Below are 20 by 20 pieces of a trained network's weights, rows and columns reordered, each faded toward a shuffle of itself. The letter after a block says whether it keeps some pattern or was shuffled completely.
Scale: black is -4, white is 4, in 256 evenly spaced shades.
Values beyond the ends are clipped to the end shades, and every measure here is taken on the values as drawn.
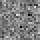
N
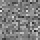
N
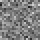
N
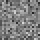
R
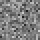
R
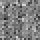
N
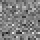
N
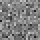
N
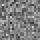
N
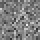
R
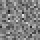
N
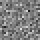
R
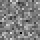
R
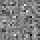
N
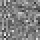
N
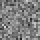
R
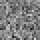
N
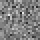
R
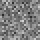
R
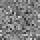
R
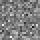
R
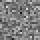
R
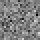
R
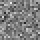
R
